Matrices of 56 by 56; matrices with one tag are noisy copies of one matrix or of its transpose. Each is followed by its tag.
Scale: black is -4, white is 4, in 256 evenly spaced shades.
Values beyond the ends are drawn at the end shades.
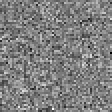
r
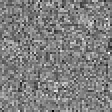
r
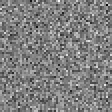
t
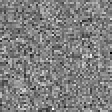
r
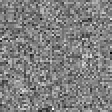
r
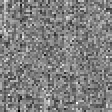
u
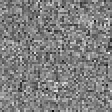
r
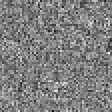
r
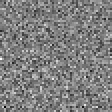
t
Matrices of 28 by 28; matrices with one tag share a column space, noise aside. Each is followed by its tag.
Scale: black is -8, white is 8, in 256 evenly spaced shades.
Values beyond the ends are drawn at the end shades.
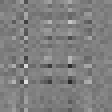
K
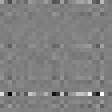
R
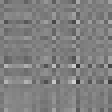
K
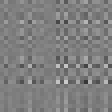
K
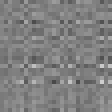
K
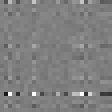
R
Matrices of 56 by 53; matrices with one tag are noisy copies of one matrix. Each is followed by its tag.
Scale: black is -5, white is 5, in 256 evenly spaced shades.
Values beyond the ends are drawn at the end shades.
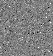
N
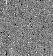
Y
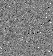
N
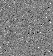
N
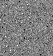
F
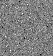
F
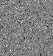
F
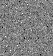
F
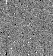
Y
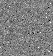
N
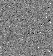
N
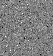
F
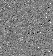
N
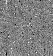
Y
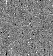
Y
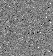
N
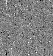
Y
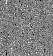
Y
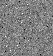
F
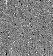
Y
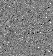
N
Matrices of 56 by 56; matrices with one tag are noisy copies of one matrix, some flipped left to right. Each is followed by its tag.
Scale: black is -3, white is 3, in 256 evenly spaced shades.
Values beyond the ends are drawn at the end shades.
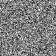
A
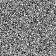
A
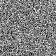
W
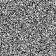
A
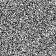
A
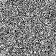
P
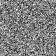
A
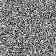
P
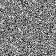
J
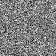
J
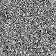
P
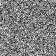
A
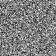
A
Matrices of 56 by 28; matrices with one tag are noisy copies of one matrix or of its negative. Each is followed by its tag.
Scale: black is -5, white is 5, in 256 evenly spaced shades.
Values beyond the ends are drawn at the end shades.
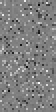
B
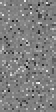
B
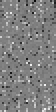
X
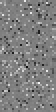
B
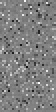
B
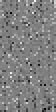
X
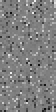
X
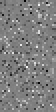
B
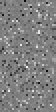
B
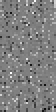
X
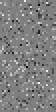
B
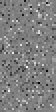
B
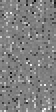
X
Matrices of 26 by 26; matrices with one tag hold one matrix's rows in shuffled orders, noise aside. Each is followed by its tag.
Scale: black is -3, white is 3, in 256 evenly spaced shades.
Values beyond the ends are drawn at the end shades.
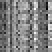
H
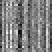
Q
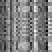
H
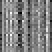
Q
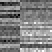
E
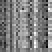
H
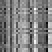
H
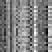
H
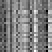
H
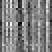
Q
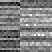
E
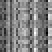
H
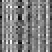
Q
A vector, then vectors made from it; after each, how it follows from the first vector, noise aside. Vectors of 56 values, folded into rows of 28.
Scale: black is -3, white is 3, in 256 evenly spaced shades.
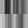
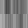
shrunk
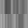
shrunk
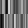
sign-scrambled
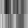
copied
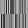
sign-scrambled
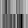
reversed
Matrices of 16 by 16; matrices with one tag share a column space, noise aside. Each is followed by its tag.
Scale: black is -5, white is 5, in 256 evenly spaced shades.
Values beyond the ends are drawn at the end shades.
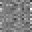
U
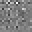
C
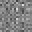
U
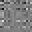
C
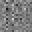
U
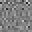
C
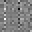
U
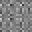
U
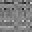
C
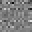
C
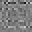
C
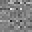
C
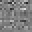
C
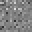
C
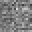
U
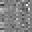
U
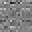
C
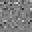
C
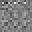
C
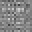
U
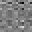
C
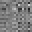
U
